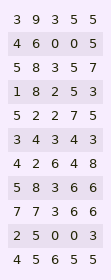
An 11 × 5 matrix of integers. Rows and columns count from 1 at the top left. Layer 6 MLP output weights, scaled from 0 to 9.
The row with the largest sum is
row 9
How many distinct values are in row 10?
4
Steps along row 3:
up down up up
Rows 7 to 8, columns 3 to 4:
6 4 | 3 6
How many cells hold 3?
10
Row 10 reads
2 5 0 0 3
